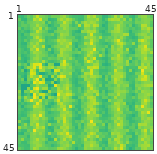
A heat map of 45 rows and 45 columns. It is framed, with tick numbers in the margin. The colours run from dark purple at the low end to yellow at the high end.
In the middle left lies a patch that is rougher than the rest. There is no overall slope. Overall the values sit about 80% of the way up the scale. The middle left is the roughest part. Stripes running up and down repeat 5 times from left to right.
